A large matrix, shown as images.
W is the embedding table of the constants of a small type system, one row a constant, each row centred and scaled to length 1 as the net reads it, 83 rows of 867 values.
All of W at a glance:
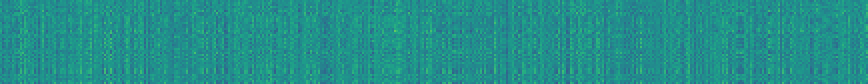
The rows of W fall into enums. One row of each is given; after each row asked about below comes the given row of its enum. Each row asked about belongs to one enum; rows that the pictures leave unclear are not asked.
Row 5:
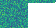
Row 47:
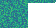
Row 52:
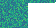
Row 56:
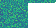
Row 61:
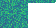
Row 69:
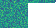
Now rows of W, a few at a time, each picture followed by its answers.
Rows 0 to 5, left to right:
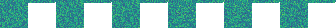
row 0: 52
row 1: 47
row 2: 47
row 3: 56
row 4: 56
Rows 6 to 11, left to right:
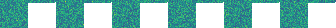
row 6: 52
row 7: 61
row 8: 5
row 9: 56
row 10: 5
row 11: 69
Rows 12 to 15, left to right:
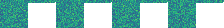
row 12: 56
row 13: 52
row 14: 56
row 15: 61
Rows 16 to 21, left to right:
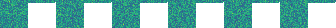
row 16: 61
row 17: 5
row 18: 61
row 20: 61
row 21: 47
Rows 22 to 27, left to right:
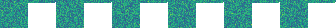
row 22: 69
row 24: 61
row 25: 5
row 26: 61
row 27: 5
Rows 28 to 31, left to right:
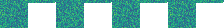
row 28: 5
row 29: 52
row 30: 5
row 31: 5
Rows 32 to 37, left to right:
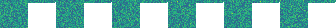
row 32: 47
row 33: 69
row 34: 52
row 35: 61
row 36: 61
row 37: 56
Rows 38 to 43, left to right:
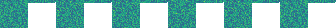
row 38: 47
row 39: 69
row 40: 69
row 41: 61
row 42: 69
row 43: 47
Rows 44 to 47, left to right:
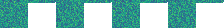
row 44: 69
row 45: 52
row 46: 69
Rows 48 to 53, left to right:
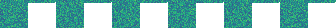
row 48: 56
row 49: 47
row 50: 52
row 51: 61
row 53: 56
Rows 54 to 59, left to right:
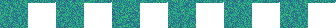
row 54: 47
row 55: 69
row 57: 61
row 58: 69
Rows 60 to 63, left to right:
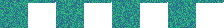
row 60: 69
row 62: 47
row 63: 52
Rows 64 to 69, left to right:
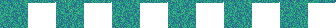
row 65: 61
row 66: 47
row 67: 61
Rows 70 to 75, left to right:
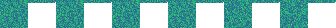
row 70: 47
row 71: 47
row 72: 47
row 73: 47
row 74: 52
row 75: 61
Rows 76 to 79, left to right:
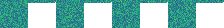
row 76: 47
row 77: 56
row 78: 61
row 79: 52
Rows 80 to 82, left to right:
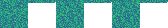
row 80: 61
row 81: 47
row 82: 47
